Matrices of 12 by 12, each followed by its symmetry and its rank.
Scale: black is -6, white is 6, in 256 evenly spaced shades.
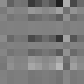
neither, rank one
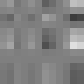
neither, rank one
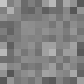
symmetric, rank two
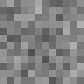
neither, full rank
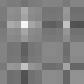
symmetric, rank one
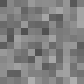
neither, full rank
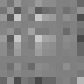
symmetric, rank two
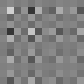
symmetric, rank one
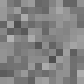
neither, full rank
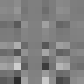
neither, rank one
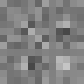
symmetric, rank two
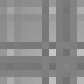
symmetric, rank one
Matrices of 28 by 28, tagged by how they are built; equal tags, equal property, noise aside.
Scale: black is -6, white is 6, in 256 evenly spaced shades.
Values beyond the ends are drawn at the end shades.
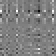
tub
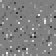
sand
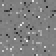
sand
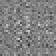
tub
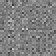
tub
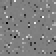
sand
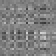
tub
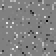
sand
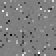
sand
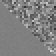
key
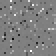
sand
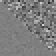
key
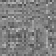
tub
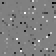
sand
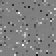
sand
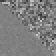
key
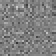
tub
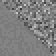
key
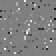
sand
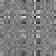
tub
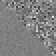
key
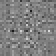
tub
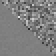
key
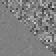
key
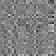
tub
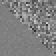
key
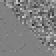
key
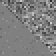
key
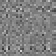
tub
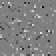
sand
